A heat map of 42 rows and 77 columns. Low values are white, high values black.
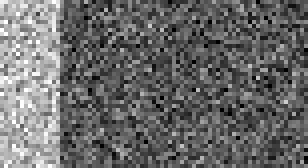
Overall the values sit about 60% of the way up the scale. The right part is higher, past a seam about 20% of the way across. There are no regular stripes.
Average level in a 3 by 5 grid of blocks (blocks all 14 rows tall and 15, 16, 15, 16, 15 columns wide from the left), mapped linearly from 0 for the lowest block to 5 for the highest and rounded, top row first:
05555 / 05555 / 05555
